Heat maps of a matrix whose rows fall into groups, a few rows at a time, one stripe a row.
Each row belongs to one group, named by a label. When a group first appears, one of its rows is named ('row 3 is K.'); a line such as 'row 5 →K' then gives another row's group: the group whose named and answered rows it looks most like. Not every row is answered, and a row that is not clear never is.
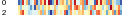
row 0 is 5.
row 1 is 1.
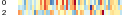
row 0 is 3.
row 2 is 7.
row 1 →3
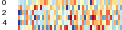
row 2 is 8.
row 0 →3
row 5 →7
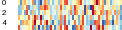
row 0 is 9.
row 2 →8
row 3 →7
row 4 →9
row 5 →7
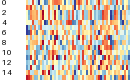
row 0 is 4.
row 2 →9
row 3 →9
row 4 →4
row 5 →8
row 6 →5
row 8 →9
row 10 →5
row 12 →8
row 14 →7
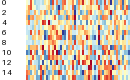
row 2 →7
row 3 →9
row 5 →3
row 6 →4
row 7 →4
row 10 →5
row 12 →1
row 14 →7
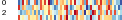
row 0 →5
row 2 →8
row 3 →7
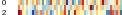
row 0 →7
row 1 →1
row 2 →1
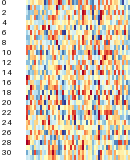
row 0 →4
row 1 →5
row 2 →8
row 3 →5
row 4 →1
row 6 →4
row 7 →5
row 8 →8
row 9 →5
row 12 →8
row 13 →4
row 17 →4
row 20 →4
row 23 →7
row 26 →4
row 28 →1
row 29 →3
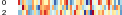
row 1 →4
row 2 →5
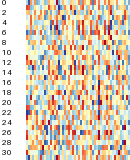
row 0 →5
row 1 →3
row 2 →7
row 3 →4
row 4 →1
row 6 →8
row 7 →7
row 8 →9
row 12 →5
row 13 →3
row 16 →1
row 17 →8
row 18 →4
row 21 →3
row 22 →5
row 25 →4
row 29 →9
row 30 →1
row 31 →8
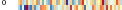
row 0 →7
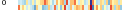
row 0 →3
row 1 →1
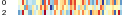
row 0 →1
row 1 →3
